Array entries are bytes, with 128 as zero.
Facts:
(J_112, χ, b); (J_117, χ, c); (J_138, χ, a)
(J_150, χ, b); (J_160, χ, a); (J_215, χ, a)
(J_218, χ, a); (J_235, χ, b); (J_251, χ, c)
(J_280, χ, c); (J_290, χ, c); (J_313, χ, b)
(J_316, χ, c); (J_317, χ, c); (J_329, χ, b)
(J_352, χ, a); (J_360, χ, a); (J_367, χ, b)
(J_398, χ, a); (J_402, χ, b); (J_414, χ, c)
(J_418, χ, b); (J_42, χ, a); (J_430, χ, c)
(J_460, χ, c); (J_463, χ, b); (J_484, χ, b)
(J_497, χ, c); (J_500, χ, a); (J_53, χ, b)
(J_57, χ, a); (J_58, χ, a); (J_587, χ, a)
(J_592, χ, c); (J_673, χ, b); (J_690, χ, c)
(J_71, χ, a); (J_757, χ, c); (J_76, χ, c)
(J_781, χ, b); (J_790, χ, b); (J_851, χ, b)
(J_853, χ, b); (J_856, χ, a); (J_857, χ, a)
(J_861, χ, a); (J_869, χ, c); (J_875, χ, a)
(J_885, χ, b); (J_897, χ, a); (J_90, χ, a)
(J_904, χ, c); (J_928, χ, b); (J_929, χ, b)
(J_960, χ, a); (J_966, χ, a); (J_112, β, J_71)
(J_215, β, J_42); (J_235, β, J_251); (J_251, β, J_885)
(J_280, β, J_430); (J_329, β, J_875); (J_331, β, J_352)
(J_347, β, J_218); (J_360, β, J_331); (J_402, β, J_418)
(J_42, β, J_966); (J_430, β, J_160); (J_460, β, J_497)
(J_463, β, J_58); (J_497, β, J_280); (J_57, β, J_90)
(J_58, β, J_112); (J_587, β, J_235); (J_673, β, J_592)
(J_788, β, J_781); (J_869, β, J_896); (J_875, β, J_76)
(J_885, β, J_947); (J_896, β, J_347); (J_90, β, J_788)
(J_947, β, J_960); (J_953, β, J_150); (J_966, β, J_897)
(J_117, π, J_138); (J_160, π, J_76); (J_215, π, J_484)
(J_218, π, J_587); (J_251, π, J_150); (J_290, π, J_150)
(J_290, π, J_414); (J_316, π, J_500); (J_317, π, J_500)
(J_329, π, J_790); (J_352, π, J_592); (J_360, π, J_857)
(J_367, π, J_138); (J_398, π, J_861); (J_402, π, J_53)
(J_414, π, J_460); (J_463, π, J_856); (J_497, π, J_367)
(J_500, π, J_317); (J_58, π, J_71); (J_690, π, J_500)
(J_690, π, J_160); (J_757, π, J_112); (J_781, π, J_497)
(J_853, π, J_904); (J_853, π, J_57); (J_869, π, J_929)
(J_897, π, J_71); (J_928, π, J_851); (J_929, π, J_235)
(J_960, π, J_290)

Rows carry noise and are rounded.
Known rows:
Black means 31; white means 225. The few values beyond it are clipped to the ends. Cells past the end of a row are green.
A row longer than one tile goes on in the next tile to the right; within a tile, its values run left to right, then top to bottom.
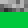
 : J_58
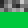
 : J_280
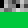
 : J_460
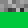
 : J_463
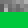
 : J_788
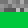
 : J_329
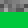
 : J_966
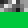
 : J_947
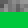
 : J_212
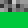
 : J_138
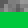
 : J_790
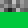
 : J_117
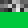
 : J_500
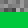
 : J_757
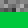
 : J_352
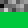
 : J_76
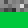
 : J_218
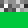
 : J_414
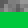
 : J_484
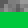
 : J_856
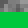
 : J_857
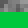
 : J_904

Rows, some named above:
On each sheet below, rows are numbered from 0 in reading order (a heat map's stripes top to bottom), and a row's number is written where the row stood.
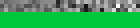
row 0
J_966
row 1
J_90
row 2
J_280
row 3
J_71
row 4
J_414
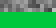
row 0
J_42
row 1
J_57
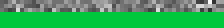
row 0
J_690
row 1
J_57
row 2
J_402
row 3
J_215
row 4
J_418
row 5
J_690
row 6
J_347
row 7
J_251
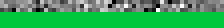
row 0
J_781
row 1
J_367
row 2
J_150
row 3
J_290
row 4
J_587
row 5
J_497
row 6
J_587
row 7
J_418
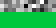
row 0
J_290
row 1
J_960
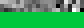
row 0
J_58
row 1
J_112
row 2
J_160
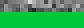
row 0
J_592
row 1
J_897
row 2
J_352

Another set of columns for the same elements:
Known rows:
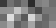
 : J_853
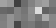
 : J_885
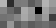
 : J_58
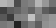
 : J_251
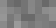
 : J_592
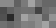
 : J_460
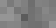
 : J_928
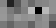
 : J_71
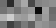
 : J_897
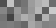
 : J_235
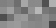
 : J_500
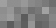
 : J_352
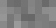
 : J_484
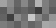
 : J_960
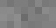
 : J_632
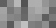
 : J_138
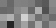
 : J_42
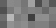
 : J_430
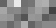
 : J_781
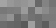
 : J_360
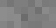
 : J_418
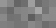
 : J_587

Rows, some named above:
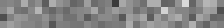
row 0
J_317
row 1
J_587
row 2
J_929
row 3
J_117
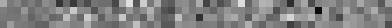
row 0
J_463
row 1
J_904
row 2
J_497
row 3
J_280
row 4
J_117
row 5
J_897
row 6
J_160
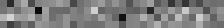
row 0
J_897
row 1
J_947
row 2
J_150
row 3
J_904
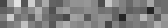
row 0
J_497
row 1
J_76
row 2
J_414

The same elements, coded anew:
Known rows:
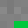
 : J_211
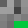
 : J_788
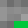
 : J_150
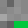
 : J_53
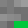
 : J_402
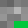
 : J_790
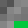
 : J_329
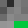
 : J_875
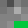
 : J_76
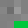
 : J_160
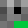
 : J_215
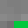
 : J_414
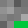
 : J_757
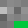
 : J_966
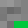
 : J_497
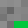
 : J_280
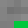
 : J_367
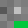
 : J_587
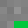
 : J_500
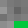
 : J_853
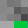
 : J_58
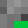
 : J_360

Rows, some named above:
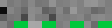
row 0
J_251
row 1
J_58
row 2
J_160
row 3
J_497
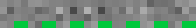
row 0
J_929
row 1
J_497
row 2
J_897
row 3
J_897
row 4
J_160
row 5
J_71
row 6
J_218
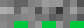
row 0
J_57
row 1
J_352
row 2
J_235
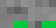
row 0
J_117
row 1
J_460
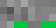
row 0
J_463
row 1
J_138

